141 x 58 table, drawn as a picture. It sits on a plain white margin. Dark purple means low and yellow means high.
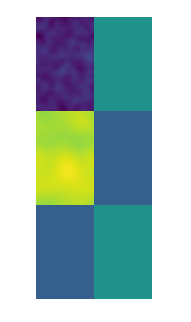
The table splits into 3 rows of 2 panels. Panel 1,1: very low, blotchy, faint in contrast. Panel 1,2: middling, flat. Panel 2,1: very high, smooth, faint in contrast. Panel 2,2: low, flat. Panel 3,1: low, flat. Panel 3,2: middling, flat.
